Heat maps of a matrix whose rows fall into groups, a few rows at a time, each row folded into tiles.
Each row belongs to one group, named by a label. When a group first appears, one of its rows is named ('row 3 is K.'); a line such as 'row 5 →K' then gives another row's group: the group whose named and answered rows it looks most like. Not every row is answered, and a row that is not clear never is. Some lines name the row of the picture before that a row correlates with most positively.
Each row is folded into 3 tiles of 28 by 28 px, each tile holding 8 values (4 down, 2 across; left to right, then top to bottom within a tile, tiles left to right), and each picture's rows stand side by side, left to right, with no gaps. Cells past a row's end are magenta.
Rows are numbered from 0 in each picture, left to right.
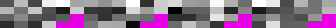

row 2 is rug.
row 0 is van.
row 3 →rug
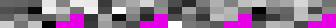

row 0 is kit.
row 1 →van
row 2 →kit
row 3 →rug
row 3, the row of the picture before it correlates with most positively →2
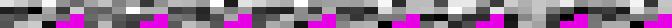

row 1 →rug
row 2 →rug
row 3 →rug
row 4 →rug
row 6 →van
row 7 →rug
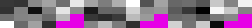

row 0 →kit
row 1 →rug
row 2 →kit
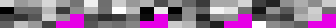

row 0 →rug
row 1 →van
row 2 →kit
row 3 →kit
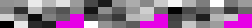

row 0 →van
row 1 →kit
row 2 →rug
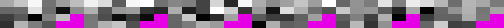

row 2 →kit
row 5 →rug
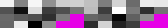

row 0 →van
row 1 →van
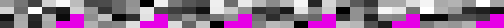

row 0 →van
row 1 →kit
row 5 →van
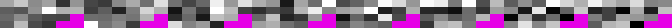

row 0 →rug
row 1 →kit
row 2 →kit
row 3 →kit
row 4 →van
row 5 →rug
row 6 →van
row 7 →rug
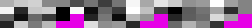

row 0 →van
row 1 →kit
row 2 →rug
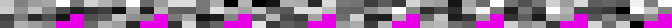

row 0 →van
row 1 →rug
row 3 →kit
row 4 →kit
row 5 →kit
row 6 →kit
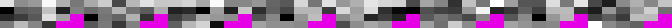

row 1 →van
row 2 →rug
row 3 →kit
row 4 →van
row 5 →kit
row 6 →kit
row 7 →kit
